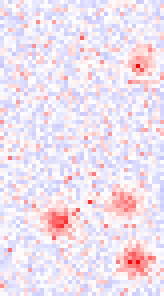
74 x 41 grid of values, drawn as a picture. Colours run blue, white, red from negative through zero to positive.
Average level on the scale: 50%. Bumps: four. Histogram: skewed, a long tail of high values. Odd rows or columns: none.
